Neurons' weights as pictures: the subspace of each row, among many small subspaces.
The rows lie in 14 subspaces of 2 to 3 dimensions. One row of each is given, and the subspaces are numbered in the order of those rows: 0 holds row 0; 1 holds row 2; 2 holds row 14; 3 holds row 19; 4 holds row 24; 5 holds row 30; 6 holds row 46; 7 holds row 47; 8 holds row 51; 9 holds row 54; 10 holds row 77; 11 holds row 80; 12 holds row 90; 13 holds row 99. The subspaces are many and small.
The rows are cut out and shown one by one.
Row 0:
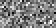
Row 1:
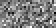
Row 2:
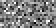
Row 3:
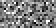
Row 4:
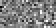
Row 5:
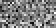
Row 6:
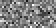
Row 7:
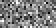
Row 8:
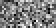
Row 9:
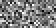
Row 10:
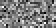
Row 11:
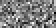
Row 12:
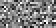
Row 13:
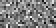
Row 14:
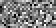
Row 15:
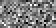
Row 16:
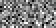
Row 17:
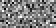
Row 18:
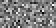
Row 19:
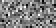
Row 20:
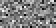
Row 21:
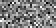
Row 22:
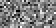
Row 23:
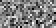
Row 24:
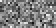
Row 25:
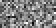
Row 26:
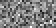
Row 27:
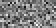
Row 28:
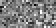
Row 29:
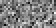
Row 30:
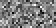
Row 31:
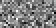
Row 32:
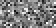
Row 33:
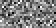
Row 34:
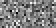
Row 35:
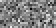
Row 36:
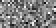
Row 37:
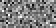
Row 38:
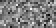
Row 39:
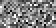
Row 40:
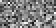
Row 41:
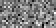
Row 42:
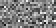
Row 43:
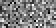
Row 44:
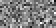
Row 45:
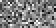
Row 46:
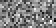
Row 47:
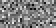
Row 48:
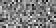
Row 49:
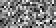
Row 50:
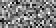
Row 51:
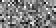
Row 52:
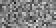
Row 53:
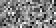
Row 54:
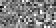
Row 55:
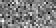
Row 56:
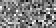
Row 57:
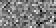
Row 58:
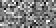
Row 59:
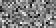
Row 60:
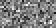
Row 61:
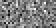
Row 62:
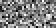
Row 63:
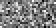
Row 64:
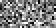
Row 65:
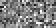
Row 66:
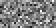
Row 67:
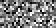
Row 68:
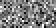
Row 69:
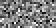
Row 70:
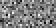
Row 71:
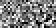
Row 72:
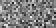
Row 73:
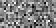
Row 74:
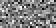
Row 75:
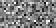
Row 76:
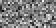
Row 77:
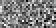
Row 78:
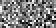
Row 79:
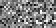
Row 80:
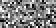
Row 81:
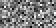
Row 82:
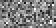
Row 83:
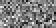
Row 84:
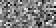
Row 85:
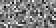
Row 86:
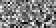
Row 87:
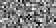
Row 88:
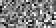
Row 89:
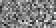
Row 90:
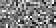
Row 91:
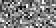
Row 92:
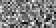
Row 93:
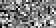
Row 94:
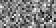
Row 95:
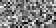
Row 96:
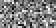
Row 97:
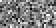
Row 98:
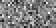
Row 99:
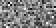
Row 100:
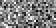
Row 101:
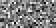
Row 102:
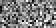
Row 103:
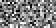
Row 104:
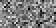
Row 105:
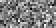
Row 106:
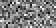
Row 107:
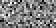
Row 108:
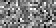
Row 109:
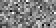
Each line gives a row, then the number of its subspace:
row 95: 5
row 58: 1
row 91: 3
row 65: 9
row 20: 7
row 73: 1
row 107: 0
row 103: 0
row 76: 7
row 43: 10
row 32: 13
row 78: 10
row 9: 13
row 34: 1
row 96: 12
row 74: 7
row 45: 13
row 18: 1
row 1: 3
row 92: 11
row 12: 12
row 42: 12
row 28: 9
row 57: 13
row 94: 6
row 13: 12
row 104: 13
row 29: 3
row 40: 5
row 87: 9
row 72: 10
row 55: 8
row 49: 11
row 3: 1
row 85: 12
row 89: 10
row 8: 12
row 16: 6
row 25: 8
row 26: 6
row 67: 1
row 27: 5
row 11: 3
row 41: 6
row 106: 5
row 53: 3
